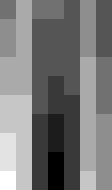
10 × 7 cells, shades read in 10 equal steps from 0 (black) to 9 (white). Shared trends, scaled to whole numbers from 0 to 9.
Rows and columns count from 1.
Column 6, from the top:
5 5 5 6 6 6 6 6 6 7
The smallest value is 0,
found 2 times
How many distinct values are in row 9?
6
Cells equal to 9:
1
